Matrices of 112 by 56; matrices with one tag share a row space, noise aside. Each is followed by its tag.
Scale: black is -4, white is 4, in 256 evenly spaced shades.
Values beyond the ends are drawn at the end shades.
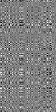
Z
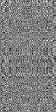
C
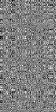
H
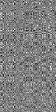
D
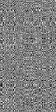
D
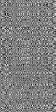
C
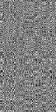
D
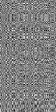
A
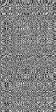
C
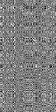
D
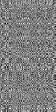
C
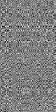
C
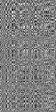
A
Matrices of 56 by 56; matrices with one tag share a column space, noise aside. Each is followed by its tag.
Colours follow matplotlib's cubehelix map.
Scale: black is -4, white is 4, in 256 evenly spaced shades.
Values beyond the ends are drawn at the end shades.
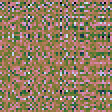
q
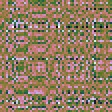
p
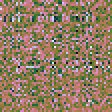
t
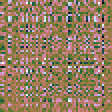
t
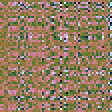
q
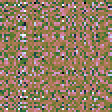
q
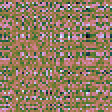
q
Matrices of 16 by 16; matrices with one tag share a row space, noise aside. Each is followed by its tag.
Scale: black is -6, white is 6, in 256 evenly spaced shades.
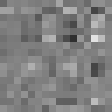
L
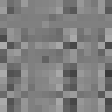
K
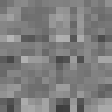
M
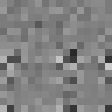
K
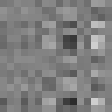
L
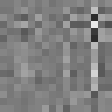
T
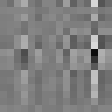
T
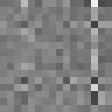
T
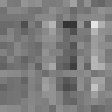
L
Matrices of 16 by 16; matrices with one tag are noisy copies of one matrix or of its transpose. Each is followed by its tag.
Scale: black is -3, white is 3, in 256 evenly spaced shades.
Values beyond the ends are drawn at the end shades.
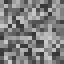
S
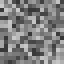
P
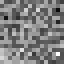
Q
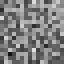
Q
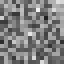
Q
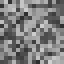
P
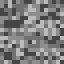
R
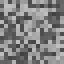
P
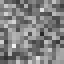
P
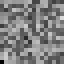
S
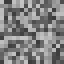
S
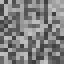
Q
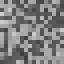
P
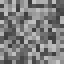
P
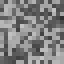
P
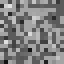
P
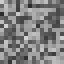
P
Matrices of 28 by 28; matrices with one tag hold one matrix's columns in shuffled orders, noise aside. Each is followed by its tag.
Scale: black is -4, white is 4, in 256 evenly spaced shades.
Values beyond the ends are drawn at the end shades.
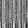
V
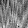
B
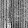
V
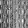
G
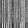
V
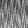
B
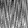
B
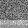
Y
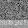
Y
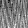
B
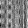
G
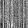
V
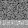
Y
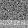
Y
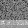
Y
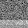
Y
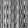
G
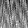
B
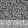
Y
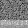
Y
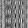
G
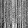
V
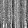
V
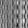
G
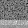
Y
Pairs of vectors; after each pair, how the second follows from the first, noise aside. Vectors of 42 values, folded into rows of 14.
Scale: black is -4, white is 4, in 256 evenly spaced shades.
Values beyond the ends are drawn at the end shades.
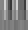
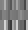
wrapped around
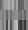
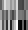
scaled up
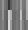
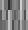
copied
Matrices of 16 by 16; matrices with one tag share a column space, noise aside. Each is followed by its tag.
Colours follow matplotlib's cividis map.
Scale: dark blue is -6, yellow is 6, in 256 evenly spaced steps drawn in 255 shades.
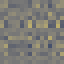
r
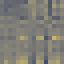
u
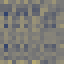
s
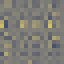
r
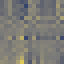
u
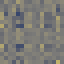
s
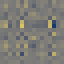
r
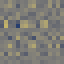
r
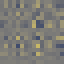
r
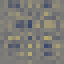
r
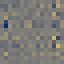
r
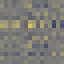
r
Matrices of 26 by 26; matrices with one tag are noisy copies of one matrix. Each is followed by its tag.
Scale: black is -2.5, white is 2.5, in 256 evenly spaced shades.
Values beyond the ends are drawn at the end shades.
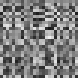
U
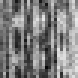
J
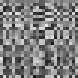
U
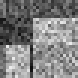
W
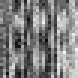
J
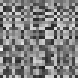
U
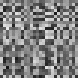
U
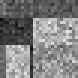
W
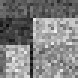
W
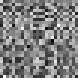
U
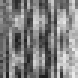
J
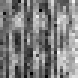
J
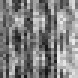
J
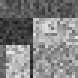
W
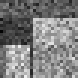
W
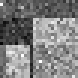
W
